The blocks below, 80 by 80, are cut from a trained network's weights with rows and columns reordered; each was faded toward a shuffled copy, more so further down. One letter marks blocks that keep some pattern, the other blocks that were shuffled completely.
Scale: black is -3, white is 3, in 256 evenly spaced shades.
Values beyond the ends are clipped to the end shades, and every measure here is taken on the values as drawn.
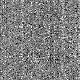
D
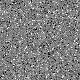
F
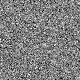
F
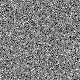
F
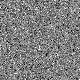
F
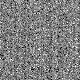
D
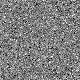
F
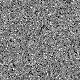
F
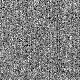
D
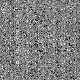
D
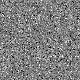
D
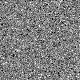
F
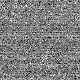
D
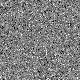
F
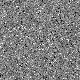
F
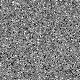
F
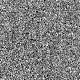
D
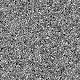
F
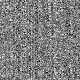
D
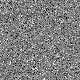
F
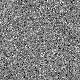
F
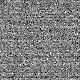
D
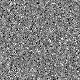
D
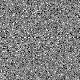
D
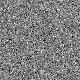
F
